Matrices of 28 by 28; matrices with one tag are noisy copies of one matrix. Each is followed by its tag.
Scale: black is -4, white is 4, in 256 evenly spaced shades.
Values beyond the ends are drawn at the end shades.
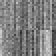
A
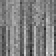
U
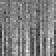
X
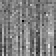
X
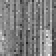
A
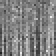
X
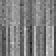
U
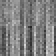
U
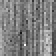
A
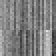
A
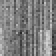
A
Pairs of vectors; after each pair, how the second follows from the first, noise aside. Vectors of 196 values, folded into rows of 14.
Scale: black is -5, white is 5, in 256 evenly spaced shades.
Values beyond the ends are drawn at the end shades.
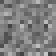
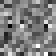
scaled up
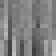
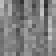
reversed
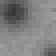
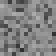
shuffled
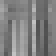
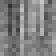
reversed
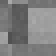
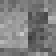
reversed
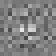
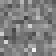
shuffled
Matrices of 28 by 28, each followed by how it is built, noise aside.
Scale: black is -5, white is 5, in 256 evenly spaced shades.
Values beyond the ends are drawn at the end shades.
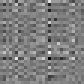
low rank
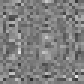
low rank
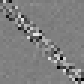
banded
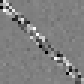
banded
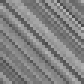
Toeplitz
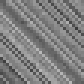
Toeplitz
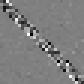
banded
